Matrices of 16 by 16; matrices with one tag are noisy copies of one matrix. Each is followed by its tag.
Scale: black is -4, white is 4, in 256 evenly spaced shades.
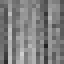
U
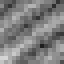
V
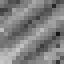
V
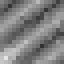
V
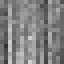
U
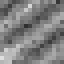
V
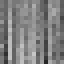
U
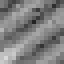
V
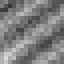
V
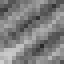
V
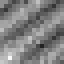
V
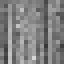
U
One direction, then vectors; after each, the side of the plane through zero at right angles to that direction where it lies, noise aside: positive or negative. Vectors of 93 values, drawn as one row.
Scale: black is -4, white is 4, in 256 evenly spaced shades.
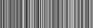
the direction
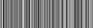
positive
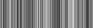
positive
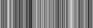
positive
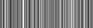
positive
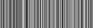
positive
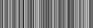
negative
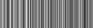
negative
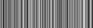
positive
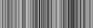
negative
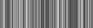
negative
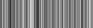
positive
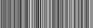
positive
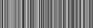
negative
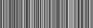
positive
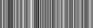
positive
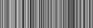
negative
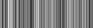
negative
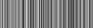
negative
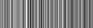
negative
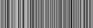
negative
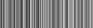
positive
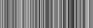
negative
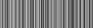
negative
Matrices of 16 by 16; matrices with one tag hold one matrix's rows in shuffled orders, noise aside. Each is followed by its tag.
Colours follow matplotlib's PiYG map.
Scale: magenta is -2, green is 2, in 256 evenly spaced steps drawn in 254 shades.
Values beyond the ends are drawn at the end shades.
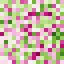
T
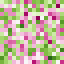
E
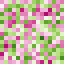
T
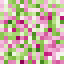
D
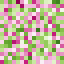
T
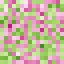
E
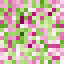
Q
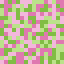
T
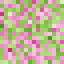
T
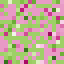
D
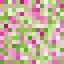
Q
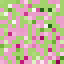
E
